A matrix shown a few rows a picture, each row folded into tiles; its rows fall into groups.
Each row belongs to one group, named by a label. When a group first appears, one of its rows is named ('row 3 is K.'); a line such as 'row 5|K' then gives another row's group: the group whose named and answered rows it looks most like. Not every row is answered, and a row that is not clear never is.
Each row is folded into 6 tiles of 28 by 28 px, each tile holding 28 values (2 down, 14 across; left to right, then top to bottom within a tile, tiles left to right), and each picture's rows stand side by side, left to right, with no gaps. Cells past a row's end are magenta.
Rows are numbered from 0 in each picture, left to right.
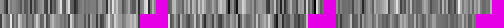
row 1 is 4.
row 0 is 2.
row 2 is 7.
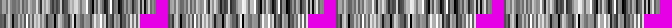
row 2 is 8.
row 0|8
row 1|8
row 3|8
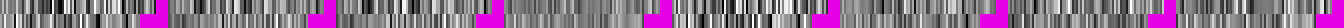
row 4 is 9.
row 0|9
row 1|2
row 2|2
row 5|9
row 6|7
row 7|2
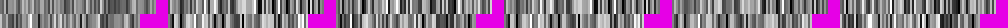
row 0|7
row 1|8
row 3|8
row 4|8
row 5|7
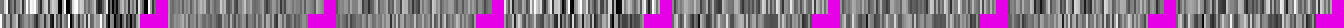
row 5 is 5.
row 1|4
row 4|5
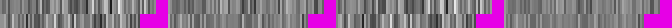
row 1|5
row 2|5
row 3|5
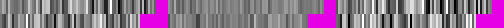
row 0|8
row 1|9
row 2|8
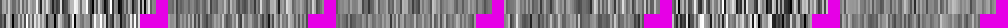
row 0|8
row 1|5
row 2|2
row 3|5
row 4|7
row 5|9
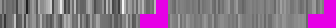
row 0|7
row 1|2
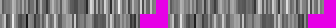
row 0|5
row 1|5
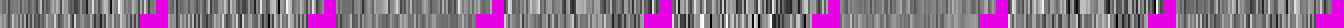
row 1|5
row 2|7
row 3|4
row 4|7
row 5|2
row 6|4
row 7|5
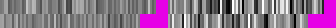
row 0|4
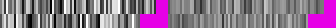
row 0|9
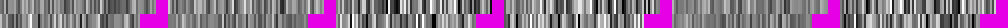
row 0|7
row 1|4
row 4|4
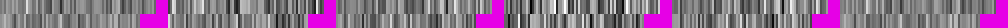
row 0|9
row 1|4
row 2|5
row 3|7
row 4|5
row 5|9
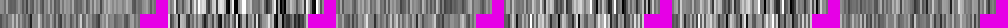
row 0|9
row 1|4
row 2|7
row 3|8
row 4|8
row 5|5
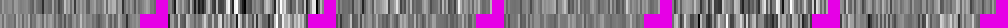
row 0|9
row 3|7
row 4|5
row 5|9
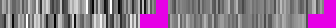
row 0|8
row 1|2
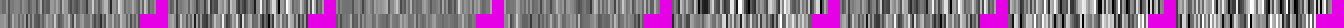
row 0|5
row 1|5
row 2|7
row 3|5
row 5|5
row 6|8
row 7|8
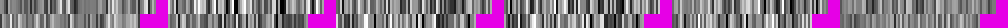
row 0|2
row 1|4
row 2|7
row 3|7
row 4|8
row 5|2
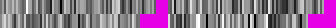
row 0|9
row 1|7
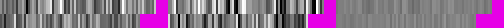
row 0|7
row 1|4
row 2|2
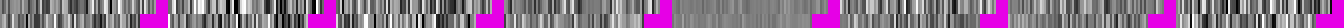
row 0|5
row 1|4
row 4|2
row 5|4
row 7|9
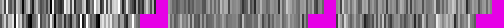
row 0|9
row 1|5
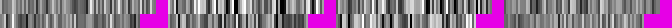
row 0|5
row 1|4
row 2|8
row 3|2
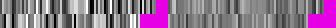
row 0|8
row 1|4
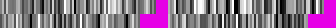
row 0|9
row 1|4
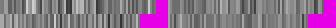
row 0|4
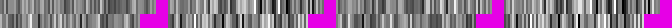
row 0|7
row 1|8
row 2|5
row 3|8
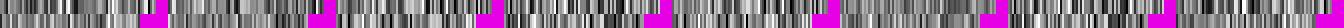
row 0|2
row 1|4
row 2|8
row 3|7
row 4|8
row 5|7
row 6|7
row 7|2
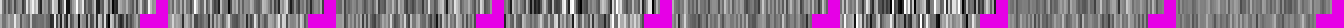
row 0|4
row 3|2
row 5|9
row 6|5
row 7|7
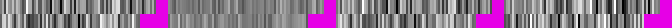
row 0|9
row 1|2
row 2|9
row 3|8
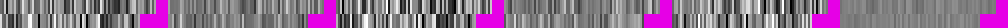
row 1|5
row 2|7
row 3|2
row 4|8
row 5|2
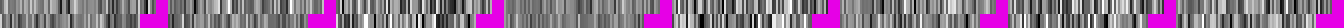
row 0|4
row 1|7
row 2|7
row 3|5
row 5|9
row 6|9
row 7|8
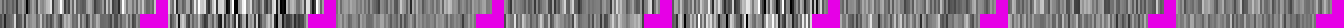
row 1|4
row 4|8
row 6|4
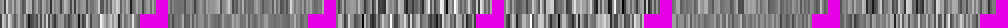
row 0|9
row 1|7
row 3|8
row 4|4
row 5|2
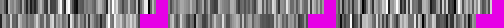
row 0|2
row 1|5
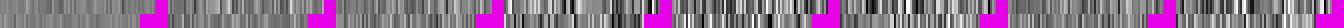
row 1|7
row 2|5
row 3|4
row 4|9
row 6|5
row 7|2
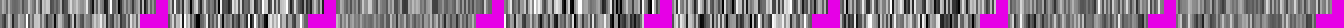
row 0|8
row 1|9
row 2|4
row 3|4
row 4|9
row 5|7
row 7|5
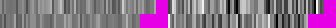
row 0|7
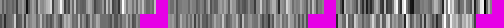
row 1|5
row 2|2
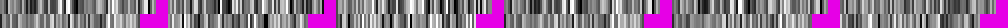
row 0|2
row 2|8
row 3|2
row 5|7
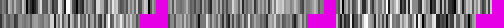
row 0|2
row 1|9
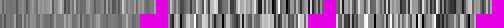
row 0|7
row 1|8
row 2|7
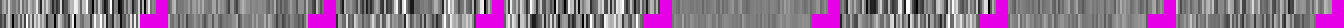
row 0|8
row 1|4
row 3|9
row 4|2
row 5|2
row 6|2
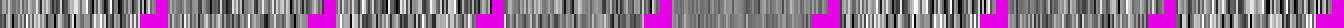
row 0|8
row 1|9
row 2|9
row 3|4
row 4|5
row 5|8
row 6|5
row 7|8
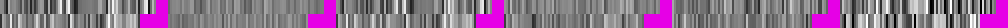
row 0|2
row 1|2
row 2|2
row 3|9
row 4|5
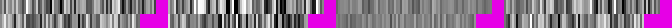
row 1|4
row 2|2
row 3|8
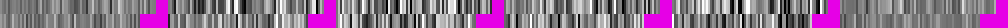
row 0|5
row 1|2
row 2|9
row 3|8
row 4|4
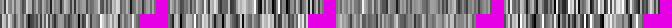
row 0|9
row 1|8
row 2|9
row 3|9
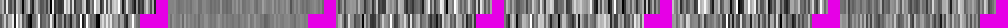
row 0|9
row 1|9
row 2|5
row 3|8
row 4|4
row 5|5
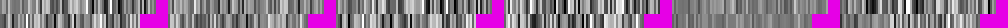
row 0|8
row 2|8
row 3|9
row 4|7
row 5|2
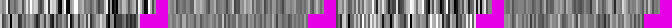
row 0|4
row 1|4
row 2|8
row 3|5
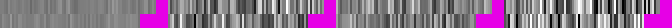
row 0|2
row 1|5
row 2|4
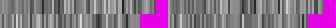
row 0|9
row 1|5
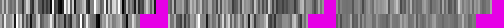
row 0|9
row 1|7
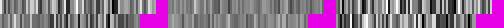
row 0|4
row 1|9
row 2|7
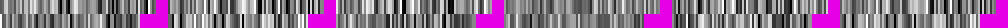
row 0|4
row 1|8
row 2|4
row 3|5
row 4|7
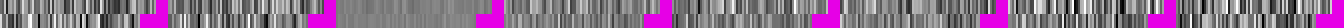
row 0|7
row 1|9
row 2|2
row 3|4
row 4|7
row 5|4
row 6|4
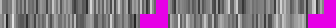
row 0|5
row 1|2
